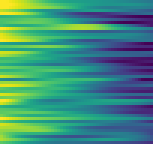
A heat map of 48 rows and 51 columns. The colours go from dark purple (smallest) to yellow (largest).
Ninth with the highest average: top left. Slope: up to the left. Ninth with the lowest average: middle right. Grain: streaks across.
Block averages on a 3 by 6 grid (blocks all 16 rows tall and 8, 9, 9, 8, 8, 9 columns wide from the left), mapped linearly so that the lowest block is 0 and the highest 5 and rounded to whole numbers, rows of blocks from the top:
543221 | 443210 | 543221
